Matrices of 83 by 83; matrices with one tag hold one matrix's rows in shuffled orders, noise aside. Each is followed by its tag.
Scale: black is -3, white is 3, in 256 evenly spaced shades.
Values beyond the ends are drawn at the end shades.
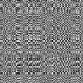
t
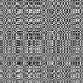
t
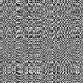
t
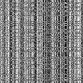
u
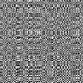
t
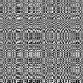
t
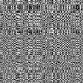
t
